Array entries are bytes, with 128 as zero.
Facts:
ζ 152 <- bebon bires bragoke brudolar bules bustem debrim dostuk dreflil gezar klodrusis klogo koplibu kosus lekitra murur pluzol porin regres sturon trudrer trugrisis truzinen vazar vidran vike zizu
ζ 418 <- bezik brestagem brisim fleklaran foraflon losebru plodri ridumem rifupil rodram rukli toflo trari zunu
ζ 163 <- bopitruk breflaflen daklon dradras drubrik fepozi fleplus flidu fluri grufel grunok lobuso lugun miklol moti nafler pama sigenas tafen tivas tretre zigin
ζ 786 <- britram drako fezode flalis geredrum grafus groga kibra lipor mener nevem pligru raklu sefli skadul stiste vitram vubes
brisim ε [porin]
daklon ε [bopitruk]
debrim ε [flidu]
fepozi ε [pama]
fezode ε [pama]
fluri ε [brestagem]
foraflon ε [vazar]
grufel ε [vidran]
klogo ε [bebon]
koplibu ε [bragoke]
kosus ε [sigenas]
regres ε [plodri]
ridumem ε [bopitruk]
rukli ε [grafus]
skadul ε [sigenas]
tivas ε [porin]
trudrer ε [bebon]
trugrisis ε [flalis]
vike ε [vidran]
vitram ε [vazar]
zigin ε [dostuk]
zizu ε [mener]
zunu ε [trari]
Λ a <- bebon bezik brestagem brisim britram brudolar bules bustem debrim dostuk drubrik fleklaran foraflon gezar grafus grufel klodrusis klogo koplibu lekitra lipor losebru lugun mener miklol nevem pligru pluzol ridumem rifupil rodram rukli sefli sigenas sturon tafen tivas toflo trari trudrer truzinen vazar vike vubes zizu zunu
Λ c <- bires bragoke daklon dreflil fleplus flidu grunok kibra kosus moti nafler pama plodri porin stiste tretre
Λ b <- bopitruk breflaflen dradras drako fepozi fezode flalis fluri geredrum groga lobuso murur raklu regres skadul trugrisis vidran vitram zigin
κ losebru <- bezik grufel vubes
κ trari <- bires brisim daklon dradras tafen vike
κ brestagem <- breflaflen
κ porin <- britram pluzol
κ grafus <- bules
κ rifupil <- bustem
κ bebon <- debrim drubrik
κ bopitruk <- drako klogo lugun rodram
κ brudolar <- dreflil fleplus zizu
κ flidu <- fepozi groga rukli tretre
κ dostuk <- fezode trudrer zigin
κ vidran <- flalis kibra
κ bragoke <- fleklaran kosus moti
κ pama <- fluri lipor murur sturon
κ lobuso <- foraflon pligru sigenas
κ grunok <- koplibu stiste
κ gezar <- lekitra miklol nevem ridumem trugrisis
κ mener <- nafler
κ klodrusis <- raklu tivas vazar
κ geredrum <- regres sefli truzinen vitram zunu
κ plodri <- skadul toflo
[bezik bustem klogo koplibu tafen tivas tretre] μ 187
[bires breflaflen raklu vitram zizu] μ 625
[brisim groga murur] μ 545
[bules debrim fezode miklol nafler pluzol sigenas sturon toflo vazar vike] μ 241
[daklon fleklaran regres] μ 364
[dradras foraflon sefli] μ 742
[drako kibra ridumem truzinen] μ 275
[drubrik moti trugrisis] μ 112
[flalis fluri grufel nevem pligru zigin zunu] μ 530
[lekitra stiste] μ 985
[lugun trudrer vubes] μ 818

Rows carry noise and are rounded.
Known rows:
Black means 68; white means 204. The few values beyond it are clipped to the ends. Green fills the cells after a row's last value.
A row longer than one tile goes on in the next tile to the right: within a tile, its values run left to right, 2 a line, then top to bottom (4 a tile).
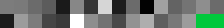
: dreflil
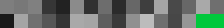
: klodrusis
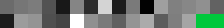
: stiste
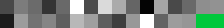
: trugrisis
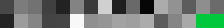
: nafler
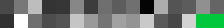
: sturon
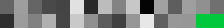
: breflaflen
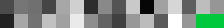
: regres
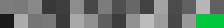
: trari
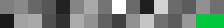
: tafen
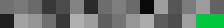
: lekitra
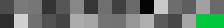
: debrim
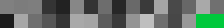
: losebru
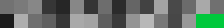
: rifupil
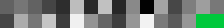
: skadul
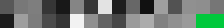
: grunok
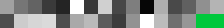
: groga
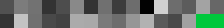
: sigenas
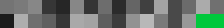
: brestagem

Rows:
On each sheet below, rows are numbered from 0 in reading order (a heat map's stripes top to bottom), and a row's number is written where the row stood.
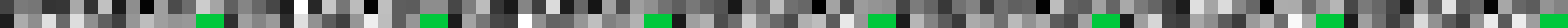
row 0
geredrum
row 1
flalis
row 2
pama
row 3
kibra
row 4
miklol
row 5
tretre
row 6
moti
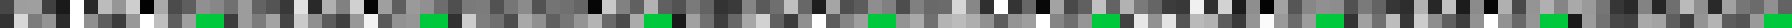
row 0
fluri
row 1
raklu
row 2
vike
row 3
drubrik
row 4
dradras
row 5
fepozi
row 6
lobuso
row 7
zizu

